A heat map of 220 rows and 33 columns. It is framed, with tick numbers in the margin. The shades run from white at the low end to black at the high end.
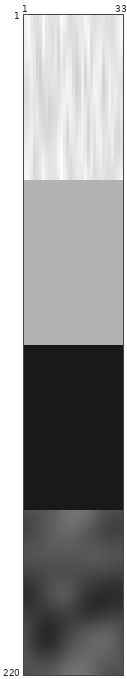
It is made of 4 by 1 panels. Panel 1,1: very low, streaked downward, faint in contrast. Panel 2,1: low, flat. Panel 3,1: very high, flat. Panel 4,1: high, smooth.
